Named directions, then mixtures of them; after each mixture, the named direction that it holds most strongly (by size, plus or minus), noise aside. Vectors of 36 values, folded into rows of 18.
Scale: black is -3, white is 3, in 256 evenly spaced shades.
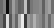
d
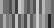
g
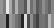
d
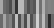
g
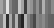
d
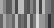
g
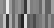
d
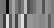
d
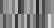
g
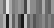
d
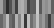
g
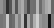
g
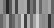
g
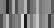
d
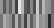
g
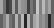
g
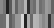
d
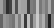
g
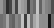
g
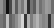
d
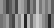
g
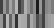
g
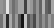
d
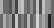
g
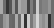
g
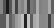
d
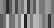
d
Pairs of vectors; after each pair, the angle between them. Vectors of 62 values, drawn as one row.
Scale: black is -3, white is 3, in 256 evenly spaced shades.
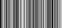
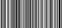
orthogonal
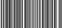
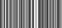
orthogonal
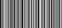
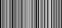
partly aligned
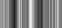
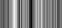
nearly opposite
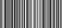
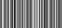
partly aligned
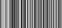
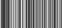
nearly opposite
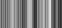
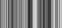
nearly opposite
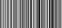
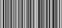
partly aligned
